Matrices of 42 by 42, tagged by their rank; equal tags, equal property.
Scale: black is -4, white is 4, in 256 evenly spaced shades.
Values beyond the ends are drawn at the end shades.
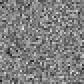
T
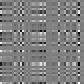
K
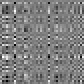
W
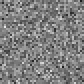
T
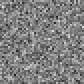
T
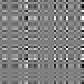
K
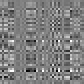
W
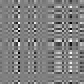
K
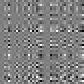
W
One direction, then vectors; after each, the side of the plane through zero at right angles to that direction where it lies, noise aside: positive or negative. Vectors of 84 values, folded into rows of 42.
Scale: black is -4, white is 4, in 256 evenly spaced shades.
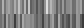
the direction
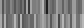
negative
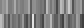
positive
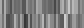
negative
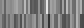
positive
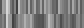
positive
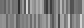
negative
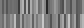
negative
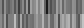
negative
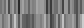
negative
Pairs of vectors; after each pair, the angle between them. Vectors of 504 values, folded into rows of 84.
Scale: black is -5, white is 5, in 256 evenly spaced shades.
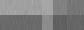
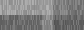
nearly parallel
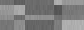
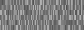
orthogonal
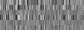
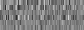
nearly parallel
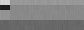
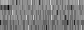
partly aligned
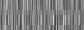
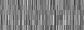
nearly parallel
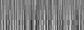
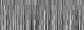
nearly parallel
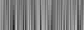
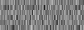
orthogonal
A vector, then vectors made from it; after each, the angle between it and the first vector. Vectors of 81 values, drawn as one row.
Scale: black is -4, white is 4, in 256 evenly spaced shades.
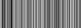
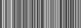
nearly opposite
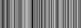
orthogonal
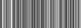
nearly opposite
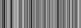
partly aligned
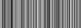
nearly parallel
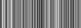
nearly opposite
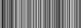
nearly parallel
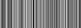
partly aligned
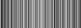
partly aligned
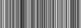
partly opposed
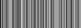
partly opposed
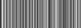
partly opposed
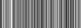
nearly opposite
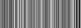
partly aligned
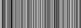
nearly parallel
